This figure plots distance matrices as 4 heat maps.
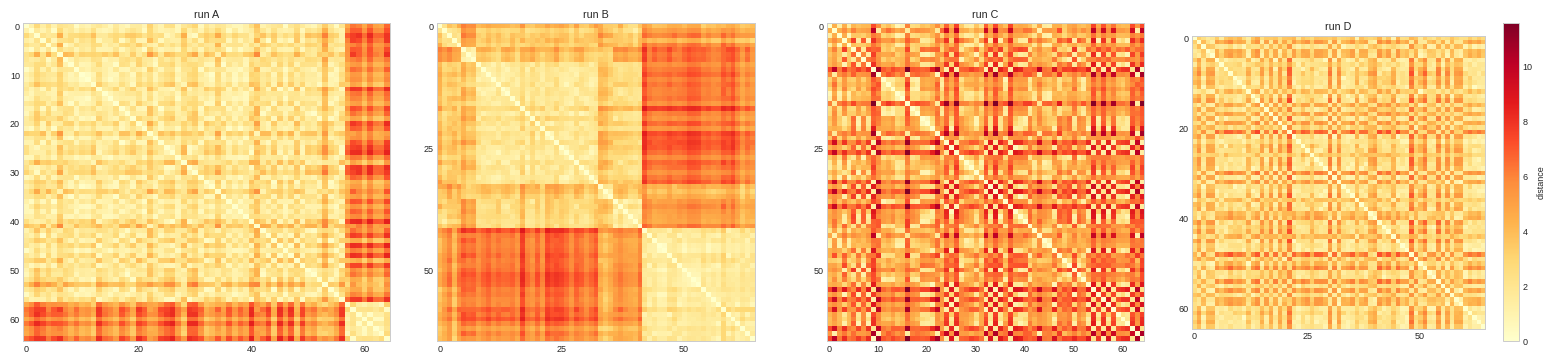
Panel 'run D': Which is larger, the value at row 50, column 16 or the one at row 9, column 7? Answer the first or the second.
the first
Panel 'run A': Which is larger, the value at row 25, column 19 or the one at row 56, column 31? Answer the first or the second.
the first
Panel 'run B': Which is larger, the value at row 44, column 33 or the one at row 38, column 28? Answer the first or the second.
the first
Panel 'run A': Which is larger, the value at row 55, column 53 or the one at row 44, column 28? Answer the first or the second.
the first
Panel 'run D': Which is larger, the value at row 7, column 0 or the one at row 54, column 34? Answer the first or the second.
the second
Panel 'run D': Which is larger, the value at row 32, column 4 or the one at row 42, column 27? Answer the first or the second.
the second
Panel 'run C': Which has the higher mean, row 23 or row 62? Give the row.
62
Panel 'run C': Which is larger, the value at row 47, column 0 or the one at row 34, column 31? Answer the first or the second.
the second
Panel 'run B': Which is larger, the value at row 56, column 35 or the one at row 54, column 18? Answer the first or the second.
the second
